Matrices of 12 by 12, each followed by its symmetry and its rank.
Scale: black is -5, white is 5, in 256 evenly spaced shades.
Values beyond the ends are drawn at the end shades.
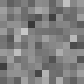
antisymmetric, full rank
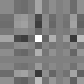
symmetric, rank one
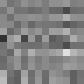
neither, rank two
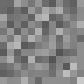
symmetric, full rank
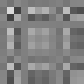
symmetric, rank one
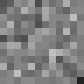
symmetric, full rank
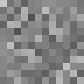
symmetric, full rank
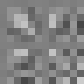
symmetric, rank two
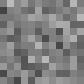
antisymmetric, full rank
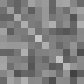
symmetric, full rank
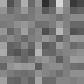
neither, rank two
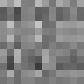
neither, rank two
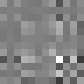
symmetric, rank two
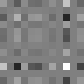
symmetric, rank one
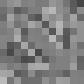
antisymmetric, full rank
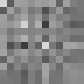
symmetric, rank two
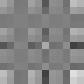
symmetric, rank one
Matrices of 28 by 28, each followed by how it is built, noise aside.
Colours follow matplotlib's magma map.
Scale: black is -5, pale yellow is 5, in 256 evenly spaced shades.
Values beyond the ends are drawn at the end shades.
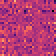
low rank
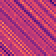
Toeplitz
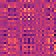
low rank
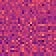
low rank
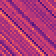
Toeplitz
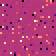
sparse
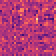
low rank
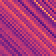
Toeplitz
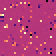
sparse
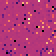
sparse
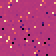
sparse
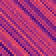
Toeplitz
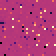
sparse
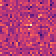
low rank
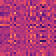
low rank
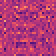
low rank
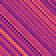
Toeplitz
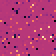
sparse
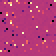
sparse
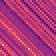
Toeplitz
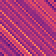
Toeplitz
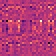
low rank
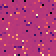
sparse
